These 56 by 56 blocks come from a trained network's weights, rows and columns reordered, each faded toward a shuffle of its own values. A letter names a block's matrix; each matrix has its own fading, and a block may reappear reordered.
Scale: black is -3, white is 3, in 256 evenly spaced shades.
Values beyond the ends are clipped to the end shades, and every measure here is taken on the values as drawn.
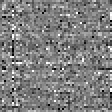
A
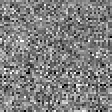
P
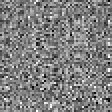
P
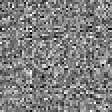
P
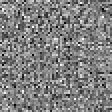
P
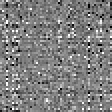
A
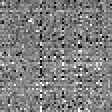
A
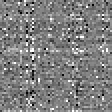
A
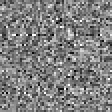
P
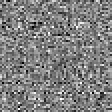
P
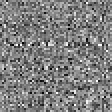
P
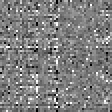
A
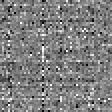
A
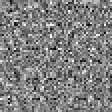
P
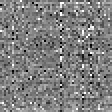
A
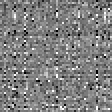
A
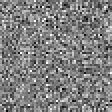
P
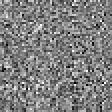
P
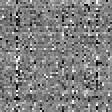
A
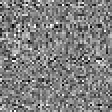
P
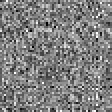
P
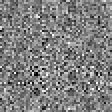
P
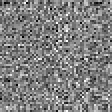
P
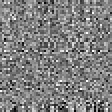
P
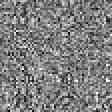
P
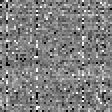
A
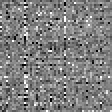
A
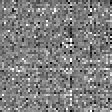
A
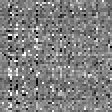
A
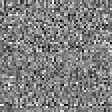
P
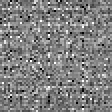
A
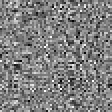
P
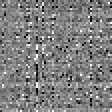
A
